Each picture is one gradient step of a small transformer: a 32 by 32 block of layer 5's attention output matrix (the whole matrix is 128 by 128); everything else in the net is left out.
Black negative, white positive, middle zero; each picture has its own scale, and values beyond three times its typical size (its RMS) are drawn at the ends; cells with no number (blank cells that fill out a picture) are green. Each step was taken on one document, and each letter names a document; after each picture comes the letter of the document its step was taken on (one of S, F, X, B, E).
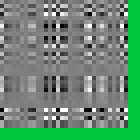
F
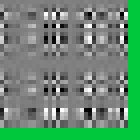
F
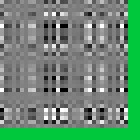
F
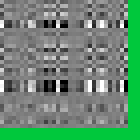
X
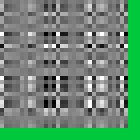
X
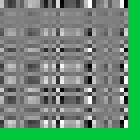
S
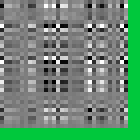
X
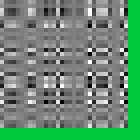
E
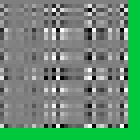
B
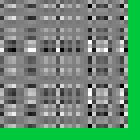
E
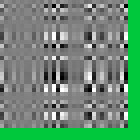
B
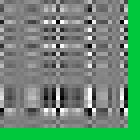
S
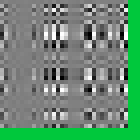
B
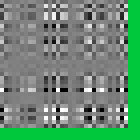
F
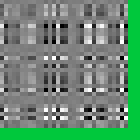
F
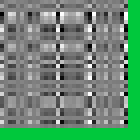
S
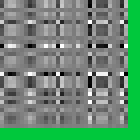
E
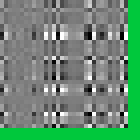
B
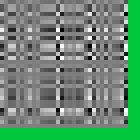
S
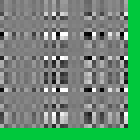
B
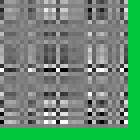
X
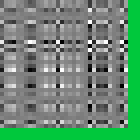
E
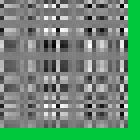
F
